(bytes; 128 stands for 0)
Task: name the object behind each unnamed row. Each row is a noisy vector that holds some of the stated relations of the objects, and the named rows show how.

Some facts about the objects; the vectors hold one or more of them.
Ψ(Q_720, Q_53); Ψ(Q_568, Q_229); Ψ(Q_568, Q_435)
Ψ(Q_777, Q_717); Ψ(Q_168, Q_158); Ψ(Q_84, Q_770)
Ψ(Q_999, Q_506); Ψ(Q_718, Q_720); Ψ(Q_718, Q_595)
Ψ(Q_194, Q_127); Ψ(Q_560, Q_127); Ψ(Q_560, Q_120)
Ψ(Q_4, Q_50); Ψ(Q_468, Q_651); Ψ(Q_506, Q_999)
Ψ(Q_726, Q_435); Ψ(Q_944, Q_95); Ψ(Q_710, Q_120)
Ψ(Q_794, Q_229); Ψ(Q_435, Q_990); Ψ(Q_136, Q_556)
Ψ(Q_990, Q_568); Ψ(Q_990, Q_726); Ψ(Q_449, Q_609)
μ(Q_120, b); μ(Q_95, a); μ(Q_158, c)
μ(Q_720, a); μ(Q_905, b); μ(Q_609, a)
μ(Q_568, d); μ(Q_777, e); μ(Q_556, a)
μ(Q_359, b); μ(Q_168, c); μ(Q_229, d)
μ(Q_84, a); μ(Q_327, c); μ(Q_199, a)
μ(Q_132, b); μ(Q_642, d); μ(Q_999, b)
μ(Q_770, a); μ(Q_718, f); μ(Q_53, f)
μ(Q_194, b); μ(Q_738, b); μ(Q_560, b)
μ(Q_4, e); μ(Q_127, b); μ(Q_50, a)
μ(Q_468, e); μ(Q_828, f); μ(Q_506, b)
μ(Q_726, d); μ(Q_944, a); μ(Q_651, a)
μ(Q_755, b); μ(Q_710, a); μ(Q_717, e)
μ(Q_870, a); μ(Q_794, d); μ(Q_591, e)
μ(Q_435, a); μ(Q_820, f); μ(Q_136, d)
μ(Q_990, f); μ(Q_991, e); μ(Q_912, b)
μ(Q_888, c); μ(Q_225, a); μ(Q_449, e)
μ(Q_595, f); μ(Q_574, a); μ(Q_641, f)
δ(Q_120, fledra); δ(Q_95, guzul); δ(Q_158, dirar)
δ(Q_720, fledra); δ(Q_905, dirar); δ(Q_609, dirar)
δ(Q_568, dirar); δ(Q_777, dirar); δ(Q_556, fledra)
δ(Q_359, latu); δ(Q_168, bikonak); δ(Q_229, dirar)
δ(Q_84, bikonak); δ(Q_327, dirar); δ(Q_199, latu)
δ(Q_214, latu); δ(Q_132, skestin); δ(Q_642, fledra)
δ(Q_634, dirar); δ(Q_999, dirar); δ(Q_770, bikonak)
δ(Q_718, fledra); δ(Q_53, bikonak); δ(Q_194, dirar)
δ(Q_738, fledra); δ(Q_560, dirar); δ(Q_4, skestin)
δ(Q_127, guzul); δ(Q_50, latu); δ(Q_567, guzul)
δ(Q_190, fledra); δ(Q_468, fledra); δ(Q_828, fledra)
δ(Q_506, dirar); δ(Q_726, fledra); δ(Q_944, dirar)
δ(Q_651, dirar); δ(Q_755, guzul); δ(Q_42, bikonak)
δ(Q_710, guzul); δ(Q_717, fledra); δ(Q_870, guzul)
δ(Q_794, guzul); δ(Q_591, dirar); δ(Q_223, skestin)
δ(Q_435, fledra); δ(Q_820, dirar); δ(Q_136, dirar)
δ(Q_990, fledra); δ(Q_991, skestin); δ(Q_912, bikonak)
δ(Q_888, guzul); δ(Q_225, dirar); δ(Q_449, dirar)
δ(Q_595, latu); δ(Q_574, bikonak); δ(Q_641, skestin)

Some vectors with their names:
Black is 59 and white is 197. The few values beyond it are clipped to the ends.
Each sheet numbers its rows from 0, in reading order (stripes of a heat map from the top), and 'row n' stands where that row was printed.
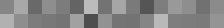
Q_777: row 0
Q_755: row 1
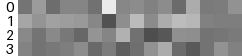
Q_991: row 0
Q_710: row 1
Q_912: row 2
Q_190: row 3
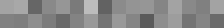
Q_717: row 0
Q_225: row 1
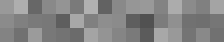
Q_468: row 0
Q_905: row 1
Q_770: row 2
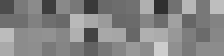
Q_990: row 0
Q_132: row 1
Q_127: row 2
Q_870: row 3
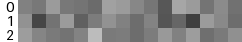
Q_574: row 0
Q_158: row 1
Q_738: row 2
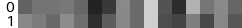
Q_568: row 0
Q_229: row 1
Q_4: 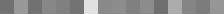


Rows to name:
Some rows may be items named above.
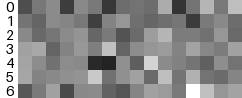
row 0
Q_990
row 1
Q_42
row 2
Q_642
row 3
Q_717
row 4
Q_794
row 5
Q_120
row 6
Q_435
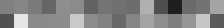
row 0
Q_828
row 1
Q_720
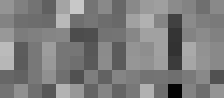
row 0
Q_359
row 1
Q_214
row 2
Q_567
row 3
Q_888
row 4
Q_888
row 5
Q_136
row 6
Q_595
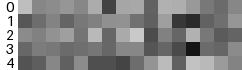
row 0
Q_127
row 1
Q_641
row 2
Q_560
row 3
Q_820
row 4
Q_726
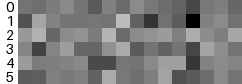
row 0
Q_634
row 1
Q_53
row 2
Q_468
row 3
Q_168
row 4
Q_567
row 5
Q_223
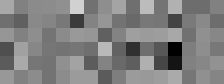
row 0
Q_120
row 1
Q_42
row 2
Q_556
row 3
Q_53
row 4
Q_718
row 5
Q_556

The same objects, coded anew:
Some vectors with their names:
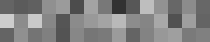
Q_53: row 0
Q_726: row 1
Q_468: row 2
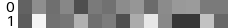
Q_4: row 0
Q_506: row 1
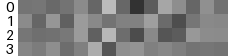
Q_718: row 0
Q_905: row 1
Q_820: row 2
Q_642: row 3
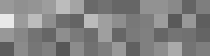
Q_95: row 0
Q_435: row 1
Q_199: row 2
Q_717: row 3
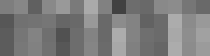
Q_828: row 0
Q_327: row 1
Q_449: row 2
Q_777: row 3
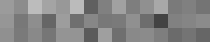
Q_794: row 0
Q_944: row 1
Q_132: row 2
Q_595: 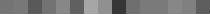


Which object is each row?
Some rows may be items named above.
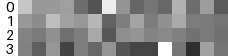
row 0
Q_990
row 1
Q_794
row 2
Q_642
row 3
Q_720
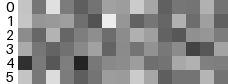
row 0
Q_568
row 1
Q_990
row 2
Q_229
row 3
Q_120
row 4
Q_214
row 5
Q_568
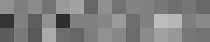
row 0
Q_738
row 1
Q_223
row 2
Q_168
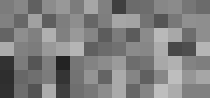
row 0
Q_828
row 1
Q_136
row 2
Q_888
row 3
Q_127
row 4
Q_214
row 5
Q_634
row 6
Q_42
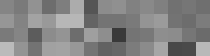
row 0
Q_642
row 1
Q_755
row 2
Q_641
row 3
Q_710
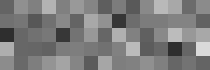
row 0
Q_888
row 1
Q_595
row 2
Q_634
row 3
Q_560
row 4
Q_912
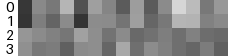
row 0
Q_567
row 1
Q_190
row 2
Q_556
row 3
Q_359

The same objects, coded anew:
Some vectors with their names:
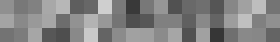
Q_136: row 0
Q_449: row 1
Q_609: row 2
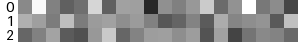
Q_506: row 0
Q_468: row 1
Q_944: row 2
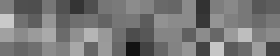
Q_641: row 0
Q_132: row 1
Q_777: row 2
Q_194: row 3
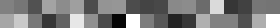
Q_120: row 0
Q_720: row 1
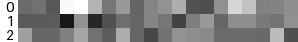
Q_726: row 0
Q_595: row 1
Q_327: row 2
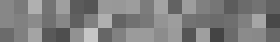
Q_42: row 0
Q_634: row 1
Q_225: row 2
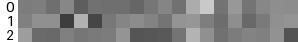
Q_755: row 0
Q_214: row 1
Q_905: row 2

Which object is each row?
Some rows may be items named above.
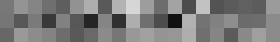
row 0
Q_556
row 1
Q_53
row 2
Q_567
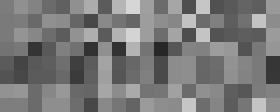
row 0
Q_556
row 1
Q_888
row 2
Q_556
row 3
Q_718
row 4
Q_820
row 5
Q_820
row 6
Q_190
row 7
Q_888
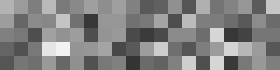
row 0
Q_717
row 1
Q_168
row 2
Q_120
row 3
Q_568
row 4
Q_127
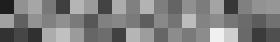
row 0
Q_710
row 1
Q_912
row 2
Q_990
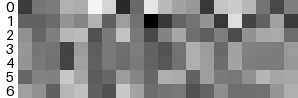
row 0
Q_435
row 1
Q_560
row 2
Q_229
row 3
Q_359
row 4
Q_359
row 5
Q_794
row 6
Q_642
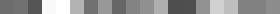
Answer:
Q_726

